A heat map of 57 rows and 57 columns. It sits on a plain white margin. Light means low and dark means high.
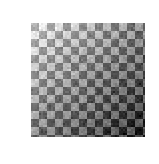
Average level on the scale: 50%. Grain: checkered. Lone odd cells: none. Ninth with the highest average: bottom right. Slope: up to the bottom right. Ninth with the lowest average: top left.
